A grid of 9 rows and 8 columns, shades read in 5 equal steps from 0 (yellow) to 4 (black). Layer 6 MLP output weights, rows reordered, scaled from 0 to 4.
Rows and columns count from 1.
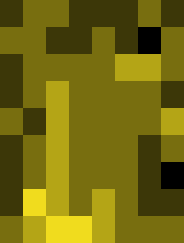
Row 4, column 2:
2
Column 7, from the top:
2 4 1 2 2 3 3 3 2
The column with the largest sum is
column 1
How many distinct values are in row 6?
3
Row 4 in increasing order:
1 2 2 2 2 2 3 3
